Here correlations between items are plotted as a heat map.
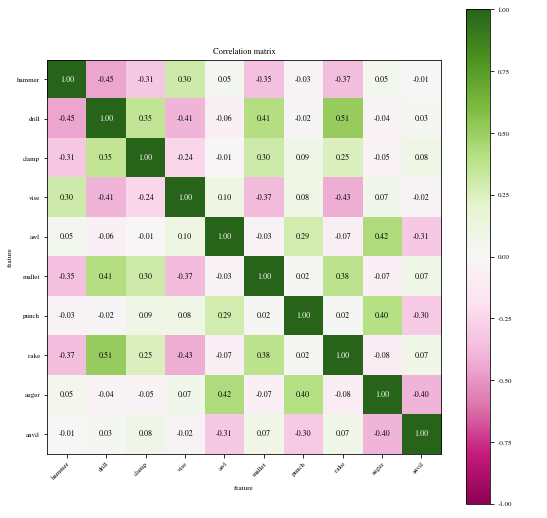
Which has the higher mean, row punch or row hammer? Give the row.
punch
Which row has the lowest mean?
hammer
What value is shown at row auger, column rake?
-0.08
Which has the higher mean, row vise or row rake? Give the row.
rake
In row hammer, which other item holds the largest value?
vise
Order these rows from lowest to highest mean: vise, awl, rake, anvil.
vise, anvil, rake, awl
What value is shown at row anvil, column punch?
-0.30
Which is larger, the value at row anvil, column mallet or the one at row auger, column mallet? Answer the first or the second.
the first
